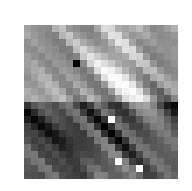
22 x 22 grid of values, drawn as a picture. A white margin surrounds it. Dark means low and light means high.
Streaks slant down to the right. The values follow a bell shape. Values change most from cell to cell in the centre. A horizontal seam about 50% of the way down splits the table, and the top part is higher. Four lone cells stand out: three far higher and one far lower than their neighbours.
